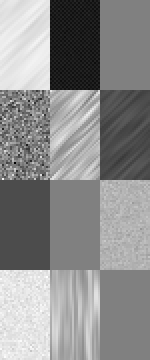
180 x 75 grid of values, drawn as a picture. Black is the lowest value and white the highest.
It is made of 4 by 3 panels. Panel 1,1: very high, slanting up to the right, faint in contrast. Panel 1,2: very low, checkered, faint in contrast. Panel 1,3: middling, flat. Panel 2,1: middling, fine-grained, strong in contrast. Panel 2,2: high, slanting up to the right. Panel 2,3: low, slanting up to the right, faint in contrast. Panel 3,1: low, flat. Panel 3,2: middling, flat. Panel 3,3: high, fine-grained, faint in contrast. Panel 4,1: very high, fine-grained, faint in contrast. Panel 4,2: high, streaked downward. Panel 4,3: middling, flat.
